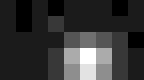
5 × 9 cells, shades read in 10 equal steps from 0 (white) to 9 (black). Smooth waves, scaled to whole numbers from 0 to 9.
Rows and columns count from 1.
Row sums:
75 72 65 52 55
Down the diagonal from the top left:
8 9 8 7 4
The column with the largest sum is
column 2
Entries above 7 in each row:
9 8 5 4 4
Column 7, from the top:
8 8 6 3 4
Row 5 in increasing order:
1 4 4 7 7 8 8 8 8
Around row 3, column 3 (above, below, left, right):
8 8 8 8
